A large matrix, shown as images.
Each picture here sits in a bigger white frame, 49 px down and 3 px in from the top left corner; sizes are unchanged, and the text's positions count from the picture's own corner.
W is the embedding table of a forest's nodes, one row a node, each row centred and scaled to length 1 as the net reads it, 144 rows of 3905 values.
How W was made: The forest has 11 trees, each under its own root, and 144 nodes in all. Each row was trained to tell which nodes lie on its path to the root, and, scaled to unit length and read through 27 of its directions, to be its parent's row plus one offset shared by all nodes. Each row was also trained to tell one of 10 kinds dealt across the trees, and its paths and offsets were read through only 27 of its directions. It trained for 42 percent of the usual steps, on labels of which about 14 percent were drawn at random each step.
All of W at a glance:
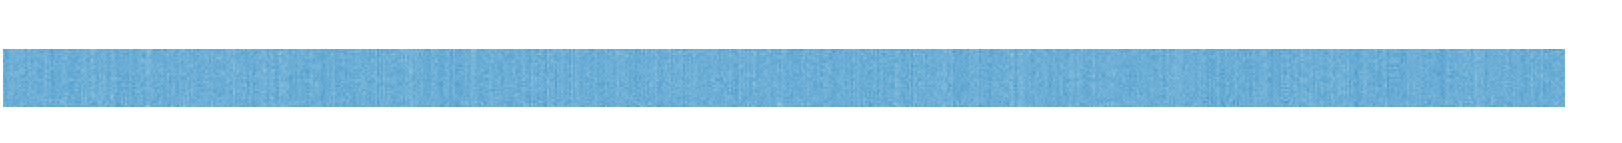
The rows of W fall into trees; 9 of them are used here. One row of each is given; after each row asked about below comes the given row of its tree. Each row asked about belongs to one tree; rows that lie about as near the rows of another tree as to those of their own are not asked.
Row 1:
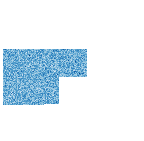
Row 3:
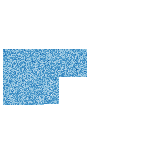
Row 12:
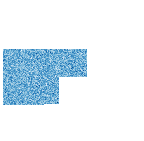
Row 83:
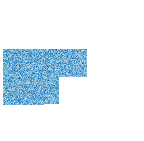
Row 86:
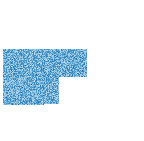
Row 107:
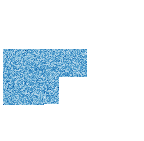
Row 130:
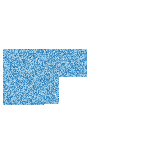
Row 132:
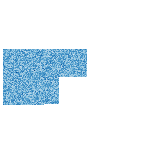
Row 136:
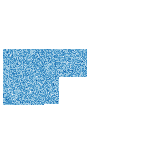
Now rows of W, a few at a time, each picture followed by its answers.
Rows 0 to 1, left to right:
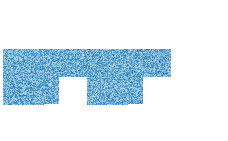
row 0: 130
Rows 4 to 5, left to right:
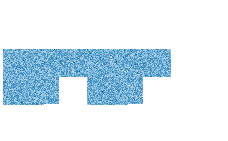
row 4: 130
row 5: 3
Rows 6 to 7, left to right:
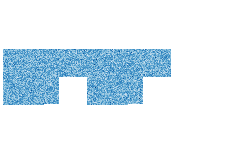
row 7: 107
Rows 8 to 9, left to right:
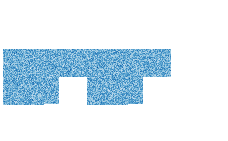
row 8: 107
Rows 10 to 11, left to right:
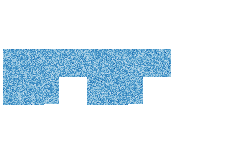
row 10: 107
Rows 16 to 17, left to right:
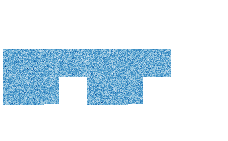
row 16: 83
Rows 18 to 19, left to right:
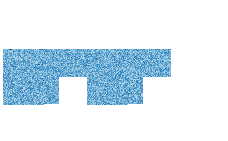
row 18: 130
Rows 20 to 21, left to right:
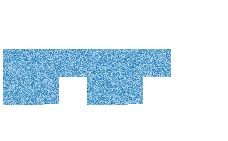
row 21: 132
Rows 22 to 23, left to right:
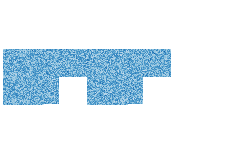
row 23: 130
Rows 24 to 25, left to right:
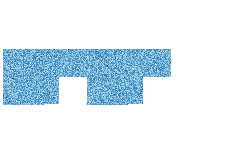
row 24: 136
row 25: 83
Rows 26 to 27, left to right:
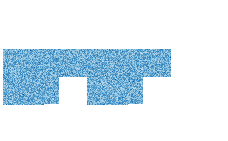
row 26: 83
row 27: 86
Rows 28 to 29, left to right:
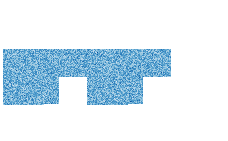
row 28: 130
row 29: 12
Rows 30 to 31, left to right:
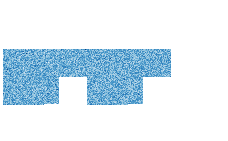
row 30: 107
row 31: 3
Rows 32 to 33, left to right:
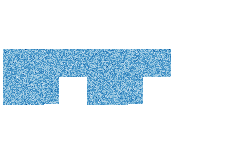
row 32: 12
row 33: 132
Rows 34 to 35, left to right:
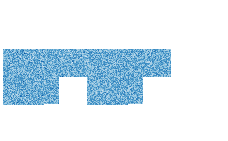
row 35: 3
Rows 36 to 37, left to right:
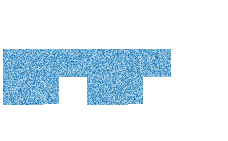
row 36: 86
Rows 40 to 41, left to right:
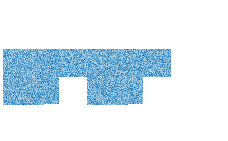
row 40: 3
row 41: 136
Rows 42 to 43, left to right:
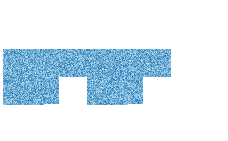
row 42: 83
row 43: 86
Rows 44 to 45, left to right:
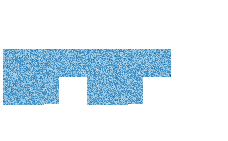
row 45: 107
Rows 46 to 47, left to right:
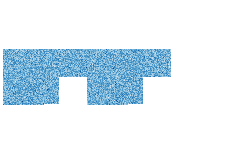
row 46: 3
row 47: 3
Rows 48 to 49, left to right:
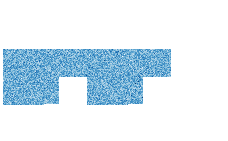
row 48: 107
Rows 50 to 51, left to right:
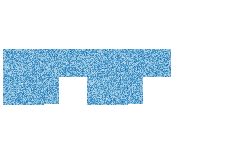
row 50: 83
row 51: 86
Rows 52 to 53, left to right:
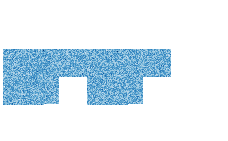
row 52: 107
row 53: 130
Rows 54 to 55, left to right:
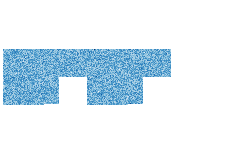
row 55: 3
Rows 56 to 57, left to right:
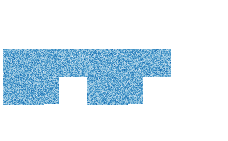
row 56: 83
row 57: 83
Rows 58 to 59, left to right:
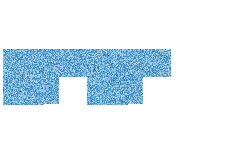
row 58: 3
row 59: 107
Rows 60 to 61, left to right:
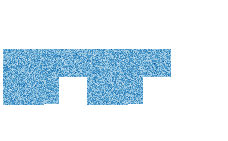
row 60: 107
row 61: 12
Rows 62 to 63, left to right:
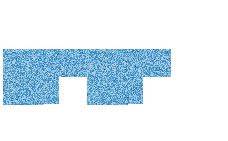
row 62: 3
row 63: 83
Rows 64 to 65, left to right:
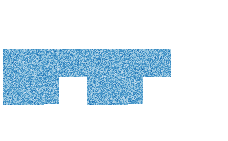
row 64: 12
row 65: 3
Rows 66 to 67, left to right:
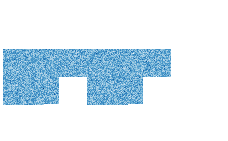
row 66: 83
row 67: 83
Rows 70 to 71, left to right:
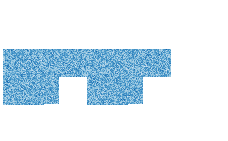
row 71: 83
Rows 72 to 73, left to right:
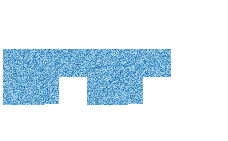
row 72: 136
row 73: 107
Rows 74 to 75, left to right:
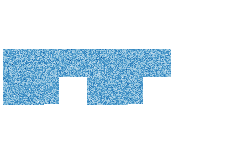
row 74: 83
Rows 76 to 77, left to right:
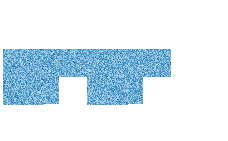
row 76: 130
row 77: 3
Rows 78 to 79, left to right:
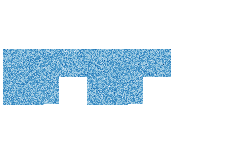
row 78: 107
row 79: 107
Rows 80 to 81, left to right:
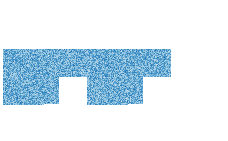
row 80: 83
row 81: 1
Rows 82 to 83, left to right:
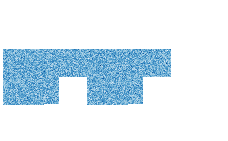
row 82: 86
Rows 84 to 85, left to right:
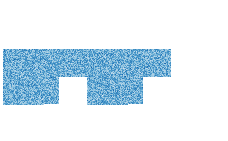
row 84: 132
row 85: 83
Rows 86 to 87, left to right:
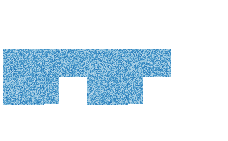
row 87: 83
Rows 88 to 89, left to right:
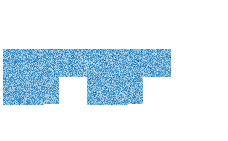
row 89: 86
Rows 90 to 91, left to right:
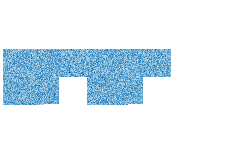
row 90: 3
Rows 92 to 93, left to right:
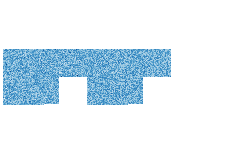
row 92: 86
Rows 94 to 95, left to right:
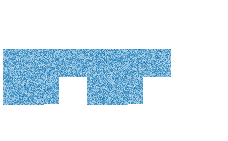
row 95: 83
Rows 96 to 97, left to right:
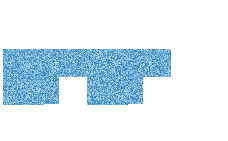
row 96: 1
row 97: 130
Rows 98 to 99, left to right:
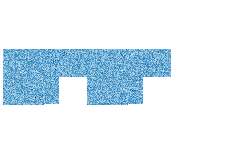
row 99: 3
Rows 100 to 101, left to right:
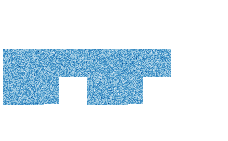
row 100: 3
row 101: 1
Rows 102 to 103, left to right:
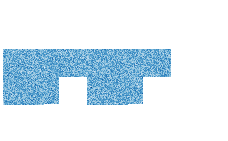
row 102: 3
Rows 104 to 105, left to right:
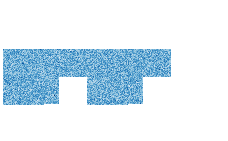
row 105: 86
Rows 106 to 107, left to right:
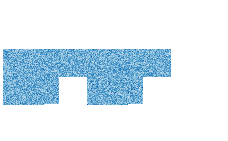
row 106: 3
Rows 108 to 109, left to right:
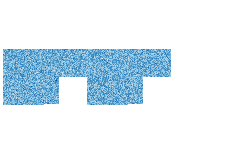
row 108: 1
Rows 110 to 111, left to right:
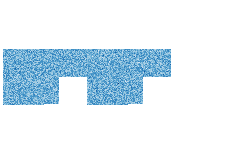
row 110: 1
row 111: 107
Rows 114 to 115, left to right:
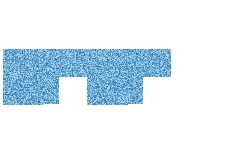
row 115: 130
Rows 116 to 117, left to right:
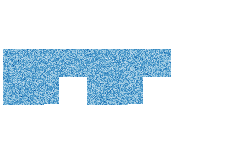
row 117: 83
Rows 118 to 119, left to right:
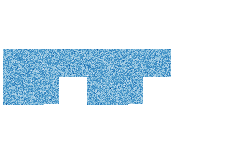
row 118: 132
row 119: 107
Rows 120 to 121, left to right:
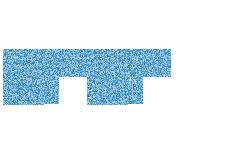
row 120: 132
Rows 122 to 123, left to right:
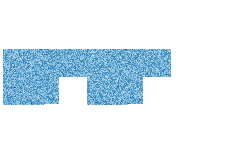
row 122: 130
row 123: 130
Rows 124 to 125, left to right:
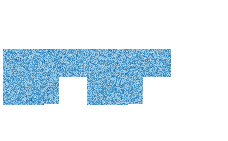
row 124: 83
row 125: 132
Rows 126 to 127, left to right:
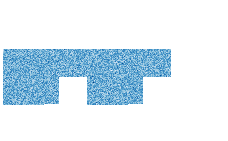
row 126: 136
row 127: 130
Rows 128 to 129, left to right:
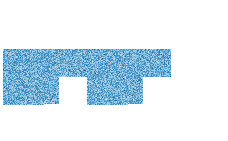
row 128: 132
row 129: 86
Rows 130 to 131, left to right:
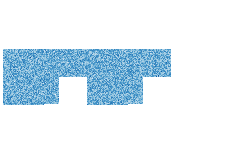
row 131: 107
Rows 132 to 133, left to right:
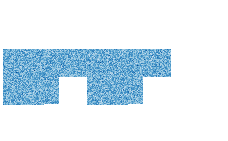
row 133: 107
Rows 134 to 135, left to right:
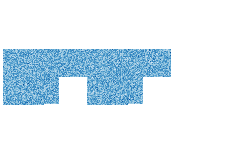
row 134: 3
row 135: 107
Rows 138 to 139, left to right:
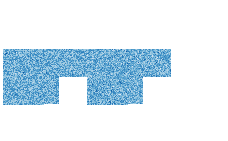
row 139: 107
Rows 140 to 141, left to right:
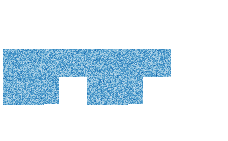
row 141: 136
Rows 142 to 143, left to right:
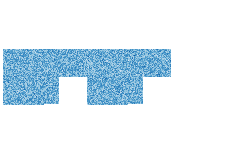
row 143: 3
